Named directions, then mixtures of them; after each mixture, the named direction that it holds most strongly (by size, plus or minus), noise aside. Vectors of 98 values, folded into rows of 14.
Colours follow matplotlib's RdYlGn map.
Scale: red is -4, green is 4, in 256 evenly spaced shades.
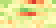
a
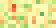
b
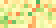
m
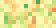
m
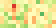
b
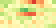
a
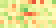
a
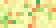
m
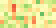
b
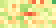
a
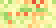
a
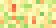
b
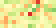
m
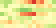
a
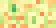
b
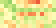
a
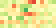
a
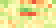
a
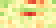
a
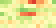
a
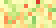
m
